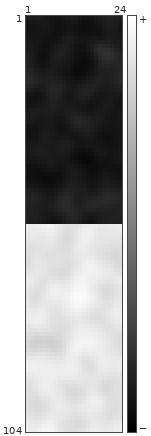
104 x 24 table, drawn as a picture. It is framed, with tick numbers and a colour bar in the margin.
It is made of 2 by 1 panels. Panel 1,1: very low, blotchy, faint in contrast. Panel 2,1: very high, blotchy, faint in contrast.
